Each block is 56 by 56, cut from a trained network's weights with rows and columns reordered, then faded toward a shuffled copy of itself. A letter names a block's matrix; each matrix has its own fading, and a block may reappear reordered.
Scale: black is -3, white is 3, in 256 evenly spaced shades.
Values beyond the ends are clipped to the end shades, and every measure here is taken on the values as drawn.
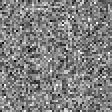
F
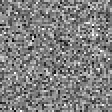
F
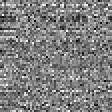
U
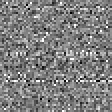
U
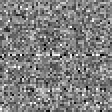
U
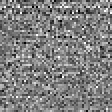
U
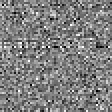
U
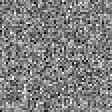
F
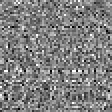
U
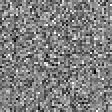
F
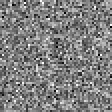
F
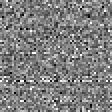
U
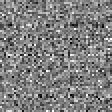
U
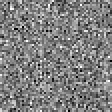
F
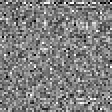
U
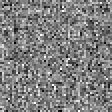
F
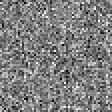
F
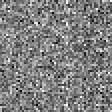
F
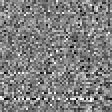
U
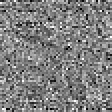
U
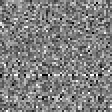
U
